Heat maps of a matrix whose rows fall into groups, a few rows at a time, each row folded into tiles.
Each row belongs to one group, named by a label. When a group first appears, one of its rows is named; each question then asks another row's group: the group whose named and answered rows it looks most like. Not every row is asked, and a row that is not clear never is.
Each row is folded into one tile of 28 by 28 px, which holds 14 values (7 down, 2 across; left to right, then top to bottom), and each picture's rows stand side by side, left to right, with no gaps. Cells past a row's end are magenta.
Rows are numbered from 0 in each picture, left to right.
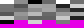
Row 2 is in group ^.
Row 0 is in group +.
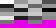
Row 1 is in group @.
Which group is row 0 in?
^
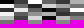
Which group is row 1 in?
^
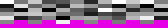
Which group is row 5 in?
^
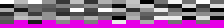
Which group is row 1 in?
+
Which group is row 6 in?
^
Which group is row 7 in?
^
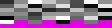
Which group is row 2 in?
+
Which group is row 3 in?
^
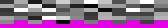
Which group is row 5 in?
+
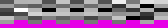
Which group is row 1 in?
@
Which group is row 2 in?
@
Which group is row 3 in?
@
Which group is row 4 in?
^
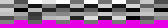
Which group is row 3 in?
^
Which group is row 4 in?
^
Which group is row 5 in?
@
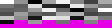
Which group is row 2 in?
^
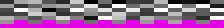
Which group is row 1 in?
@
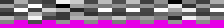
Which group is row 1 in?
+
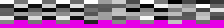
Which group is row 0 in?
^
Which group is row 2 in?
^
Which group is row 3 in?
+
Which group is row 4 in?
@
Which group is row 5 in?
^
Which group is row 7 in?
+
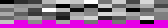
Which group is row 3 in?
^
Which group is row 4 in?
@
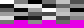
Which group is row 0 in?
^
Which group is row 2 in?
@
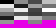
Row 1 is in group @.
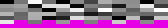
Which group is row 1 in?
^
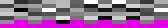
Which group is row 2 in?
+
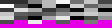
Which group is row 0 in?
+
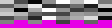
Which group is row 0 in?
@
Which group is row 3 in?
^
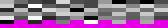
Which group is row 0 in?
+
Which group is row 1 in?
+
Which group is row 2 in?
@
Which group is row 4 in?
+
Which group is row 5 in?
+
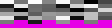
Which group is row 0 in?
^
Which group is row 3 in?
+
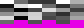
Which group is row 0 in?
^
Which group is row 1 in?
+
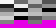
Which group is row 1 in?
@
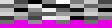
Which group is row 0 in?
@
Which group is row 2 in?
^
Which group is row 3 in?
@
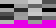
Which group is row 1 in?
@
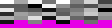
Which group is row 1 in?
^
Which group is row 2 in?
+
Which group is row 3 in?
@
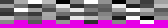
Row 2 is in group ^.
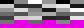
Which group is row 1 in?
^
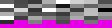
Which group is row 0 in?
+
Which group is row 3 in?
@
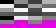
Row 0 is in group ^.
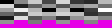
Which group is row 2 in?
@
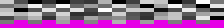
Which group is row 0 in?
@
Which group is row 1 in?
+
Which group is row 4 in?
+
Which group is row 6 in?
+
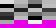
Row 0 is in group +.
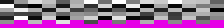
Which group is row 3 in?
^
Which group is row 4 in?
^
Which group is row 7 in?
@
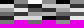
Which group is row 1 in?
^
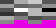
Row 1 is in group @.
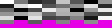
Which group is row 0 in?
^
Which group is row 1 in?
+
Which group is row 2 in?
@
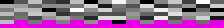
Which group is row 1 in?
@
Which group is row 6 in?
@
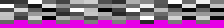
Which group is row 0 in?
+
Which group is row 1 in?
^
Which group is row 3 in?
@
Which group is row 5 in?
+
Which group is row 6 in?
^
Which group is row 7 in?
^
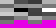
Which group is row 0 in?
@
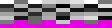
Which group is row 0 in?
^
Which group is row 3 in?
^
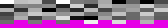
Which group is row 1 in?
@
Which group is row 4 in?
+
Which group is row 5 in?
+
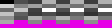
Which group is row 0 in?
+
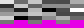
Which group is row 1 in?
@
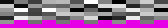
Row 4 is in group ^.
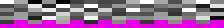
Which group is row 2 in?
+
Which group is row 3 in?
+
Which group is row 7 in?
^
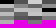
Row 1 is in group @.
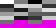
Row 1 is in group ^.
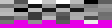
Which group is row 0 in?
@
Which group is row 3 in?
+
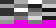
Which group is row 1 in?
^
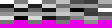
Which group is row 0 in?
^
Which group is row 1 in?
^
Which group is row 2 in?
@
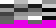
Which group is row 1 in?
^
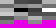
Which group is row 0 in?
@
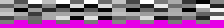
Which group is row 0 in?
@
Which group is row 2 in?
^
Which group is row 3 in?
^
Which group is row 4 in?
@
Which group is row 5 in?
^
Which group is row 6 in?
@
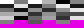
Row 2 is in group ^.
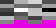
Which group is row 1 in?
@
